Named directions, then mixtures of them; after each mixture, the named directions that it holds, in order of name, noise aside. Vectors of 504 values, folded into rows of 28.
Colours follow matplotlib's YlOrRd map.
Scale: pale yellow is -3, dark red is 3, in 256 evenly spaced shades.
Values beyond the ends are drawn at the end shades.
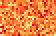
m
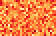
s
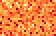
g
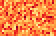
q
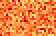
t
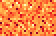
g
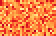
s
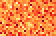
g, m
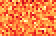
q, t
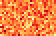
m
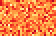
s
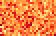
m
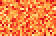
s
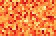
q, t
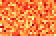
g, m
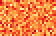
s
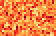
q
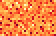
g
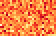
m, t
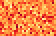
g, q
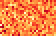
m, s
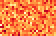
m, s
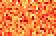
g, t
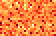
g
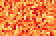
q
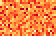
s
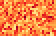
q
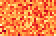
m, q
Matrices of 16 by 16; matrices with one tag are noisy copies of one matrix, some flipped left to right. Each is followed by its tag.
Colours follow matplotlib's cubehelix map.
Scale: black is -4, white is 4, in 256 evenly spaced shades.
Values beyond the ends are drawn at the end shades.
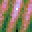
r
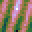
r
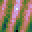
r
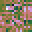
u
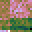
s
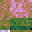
s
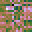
u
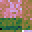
s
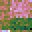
s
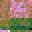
s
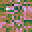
u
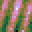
r
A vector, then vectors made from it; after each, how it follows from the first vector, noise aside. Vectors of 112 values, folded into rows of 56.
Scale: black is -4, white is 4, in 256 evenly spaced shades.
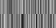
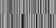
copied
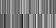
sign-scrambled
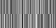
sign-scrambled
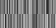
wrapped around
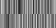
wrapped around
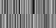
reversed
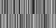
reversed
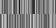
reversed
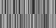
reversed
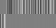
partly zeroed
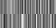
negated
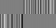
partly zeroed
